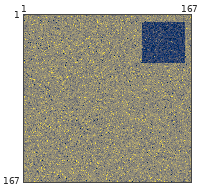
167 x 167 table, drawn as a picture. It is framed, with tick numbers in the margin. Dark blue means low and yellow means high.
Ninth with the lowest average: top right. Mirror symmetry: none. Stripes: none. Odd patch: lower, in the top right.
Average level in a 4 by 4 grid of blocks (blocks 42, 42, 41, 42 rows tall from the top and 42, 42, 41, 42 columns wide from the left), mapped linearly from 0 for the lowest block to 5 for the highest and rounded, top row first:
5 5 4 0 / 5 5 5 4 / 5 5 5 5 / 5 5 5 5
